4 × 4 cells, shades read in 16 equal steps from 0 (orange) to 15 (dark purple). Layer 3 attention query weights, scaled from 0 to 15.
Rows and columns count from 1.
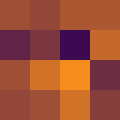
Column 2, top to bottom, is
8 10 3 7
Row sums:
27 41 21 27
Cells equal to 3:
2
